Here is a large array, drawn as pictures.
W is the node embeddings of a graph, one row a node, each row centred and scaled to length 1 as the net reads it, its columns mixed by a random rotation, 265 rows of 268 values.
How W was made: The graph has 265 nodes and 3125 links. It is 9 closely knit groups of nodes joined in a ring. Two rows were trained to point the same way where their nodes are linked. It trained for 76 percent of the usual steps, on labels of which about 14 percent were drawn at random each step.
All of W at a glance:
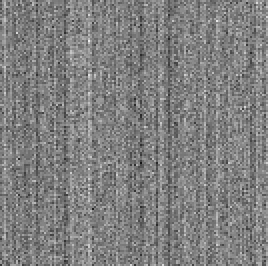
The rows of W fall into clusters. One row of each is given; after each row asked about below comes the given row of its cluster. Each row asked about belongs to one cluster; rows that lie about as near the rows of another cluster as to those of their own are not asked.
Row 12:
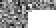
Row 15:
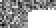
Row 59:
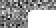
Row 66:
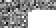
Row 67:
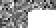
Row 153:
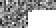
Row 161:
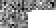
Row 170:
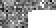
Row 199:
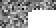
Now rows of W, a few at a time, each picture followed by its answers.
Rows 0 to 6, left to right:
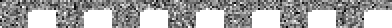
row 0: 12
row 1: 15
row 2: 67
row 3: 67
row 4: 199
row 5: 12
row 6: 66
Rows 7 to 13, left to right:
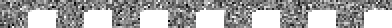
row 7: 59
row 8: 12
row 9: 66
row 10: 161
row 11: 199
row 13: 67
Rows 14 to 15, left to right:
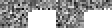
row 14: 199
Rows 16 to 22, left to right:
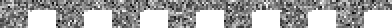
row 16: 67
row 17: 170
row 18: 161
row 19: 153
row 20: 170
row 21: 170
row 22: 12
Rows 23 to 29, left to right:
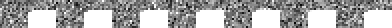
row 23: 199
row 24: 153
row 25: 170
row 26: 15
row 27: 67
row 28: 170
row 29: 199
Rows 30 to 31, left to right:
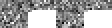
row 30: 15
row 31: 170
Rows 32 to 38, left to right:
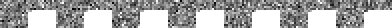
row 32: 170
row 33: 199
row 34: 153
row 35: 66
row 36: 59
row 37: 161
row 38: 15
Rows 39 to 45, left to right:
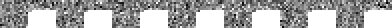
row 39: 67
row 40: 153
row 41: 66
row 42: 15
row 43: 59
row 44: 170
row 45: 67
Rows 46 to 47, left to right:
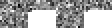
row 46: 161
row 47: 67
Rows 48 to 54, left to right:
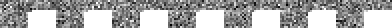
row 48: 161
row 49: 170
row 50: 67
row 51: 59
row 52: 59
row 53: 59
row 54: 170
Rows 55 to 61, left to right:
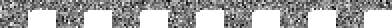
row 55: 67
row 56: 153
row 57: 59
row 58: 12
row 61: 67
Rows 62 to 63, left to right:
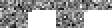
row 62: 161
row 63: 59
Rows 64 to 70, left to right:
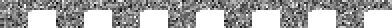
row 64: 59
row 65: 153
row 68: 170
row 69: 67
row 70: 66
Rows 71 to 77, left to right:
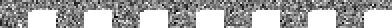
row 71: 67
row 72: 12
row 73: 12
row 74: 66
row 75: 66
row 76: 15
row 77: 66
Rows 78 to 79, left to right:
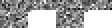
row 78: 153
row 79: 199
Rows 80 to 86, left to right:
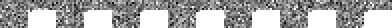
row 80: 67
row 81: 161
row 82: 153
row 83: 199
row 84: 67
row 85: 15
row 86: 153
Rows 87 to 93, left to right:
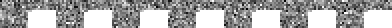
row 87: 12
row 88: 15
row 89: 67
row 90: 12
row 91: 199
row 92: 170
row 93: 66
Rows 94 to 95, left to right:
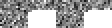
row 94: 15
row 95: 15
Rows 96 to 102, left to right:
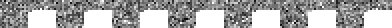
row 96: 199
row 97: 153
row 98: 12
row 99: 153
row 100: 153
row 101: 170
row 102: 199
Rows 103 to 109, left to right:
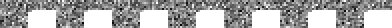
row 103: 153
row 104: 153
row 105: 153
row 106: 59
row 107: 170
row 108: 66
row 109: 66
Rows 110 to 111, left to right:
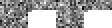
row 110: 153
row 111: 12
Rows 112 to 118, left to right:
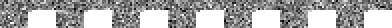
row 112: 15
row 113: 15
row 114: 199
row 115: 170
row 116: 199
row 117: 170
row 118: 67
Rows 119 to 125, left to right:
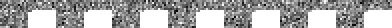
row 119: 161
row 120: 66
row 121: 67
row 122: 66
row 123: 59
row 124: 153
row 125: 59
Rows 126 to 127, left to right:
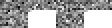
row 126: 66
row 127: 199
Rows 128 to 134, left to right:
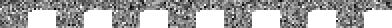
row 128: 199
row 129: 59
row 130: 15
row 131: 66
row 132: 59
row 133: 12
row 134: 161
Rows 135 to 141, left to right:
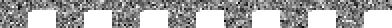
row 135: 15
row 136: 153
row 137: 59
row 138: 199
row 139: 170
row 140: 170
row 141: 12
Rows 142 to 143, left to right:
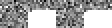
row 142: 67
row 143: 59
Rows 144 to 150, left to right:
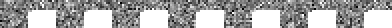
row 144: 170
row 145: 67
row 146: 199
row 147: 12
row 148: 66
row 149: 170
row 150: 161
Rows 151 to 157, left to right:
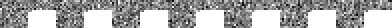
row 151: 199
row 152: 170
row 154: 170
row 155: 59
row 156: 59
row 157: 153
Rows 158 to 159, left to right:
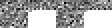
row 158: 199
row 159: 199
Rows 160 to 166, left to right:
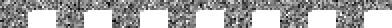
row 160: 170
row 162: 170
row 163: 170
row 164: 153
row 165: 153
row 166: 12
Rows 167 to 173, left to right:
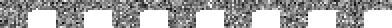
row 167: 161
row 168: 66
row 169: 15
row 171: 15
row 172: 153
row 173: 12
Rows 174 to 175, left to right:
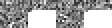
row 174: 153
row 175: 12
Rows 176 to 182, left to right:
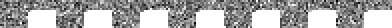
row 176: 59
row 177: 153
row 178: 15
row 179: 153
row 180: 15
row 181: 67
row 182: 12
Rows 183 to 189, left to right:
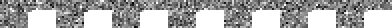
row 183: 161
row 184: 153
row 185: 153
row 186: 59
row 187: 161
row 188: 66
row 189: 66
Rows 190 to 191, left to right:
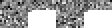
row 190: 12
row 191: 153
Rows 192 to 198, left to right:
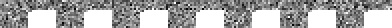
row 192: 15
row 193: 66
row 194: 199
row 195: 199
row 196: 15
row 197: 59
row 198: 15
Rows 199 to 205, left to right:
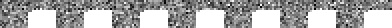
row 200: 199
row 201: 15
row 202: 67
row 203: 66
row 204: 199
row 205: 199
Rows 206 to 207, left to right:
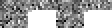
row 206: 170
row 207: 170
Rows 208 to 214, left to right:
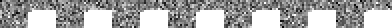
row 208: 12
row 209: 67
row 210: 67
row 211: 59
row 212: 15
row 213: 170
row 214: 161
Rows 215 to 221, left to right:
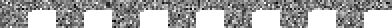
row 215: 199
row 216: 161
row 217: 170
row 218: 199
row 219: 161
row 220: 67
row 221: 161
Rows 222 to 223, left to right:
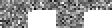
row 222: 170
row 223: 199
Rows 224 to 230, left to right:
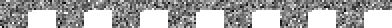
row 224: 170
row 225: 15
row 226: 67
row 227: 153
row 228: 66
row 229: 67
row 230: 66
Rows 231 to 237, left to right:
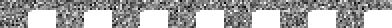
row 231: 59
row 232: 199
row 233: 15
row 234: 66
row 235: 161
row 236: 59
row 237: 12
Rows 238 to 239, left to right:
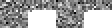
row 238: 66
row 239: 12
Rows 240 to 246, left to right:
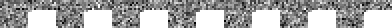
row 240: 199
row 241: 170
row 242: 199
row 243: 153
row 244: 15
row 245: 15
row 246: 59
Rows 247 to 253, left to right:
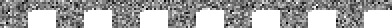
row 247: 66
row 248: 153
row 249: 199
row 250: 67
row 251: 66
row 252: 66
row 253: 12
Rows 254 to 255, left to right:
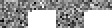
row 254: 170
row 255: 59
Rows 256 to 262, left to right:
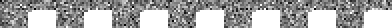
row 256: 199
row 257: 199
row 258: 59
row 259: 12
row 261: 199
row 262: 67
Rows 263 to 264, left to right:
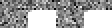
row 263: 199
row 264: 12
